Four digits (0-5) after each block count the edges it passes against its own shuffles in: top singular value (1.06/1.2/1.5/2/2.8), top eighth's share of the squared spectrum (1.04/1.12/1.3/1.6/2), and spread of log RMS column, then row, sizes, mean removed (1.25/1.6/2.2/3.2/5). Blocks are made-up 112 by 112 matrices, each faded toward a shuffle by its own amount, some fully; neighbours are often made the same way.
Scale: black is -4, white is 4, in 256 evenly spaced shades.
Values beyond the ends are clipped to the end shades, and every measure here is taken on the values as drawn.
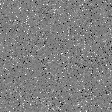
2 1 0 0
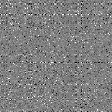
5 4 2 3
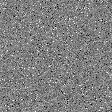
0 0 0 0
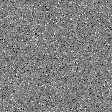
0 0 0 0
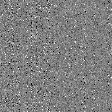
1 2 3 0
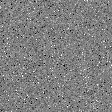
0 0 0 0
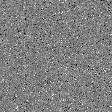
0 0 1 0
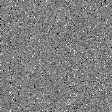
1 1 2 0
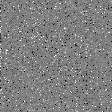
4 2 1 0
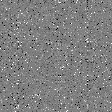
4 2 1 1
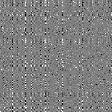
5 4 3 3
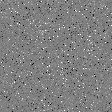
0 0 0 0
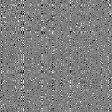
5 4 3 2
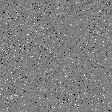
2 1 0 0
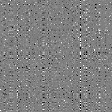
5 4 3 2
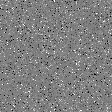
0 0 0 0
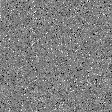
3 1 0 0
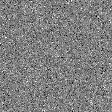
0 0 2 0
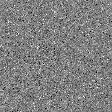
0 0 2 0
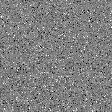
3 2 0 0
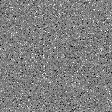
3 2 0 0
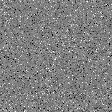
3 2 0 0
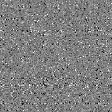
4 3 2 2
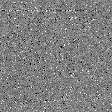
3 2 0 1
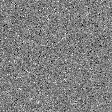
0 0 1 0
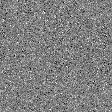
0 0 1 0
